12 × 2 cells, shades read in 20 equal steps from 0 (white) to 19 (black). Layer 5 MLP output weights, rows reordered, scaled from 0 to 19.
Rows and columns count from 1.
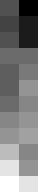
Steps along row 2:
up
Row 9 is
8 7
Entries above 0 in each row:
2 2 2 2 2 2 2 2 2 2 2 1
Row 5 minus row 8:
3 2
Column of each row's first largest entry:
2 2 2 1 1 1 1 1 1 2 2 2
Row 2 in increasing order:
14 17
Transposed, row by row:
13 14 13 11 12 12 11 9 8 5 2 0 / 19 17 17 11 10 8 9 8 7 9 8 2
